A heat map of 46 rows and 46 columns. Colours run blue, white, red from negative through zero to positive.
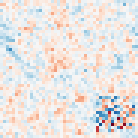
Odd patch: rougher, in the bottom right. Roughest part: bottom right. Histogram: heavy tails on both sides. Mirror symmetry: none. Slope: none.
